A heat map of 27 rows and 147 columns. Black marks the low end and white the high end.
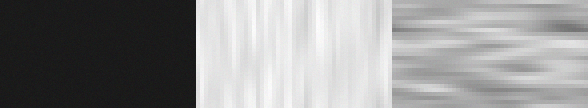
The table splits into one row of 3 panels. Panel 1,1: very low, flat. Panel 1,2: very high, streaked downward, faint in contrast. Panel 1,3: high, streaked across.
